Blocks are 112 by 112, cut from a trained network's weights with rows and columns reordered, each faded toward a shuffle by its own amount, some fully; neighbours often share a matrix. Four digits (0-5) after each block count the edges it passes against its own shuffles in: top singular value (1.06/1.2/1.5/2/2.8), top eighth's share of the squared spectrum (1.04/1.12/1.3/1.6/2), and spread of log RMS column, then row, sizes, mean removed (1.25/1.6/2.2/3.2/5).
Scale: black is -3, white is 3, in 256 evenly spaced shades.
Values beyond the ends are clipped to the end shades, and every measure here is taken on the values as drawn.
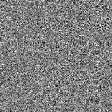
4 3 2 2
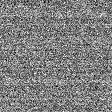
2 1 0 0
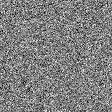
0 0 0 0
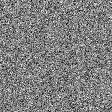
0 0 0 0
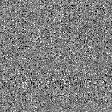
3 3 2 2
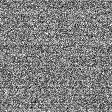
2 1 0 0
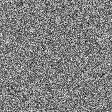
0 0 0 0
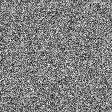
0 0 0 0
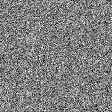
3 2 0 1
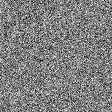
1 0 0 0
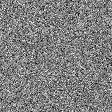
0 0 0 0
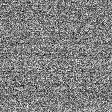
2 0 0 0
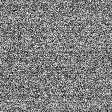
2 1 0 0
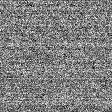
3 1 0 0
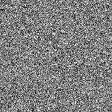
3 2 0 1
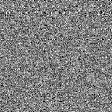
4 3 1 2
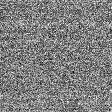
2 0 0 0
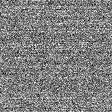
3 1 0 0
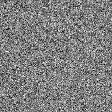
3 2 0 1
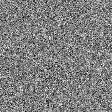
2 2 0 1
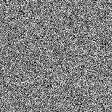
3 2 0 1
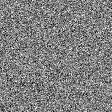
1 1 0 0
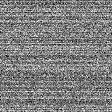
4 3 1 2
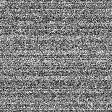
4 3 0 1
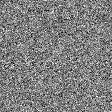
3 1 0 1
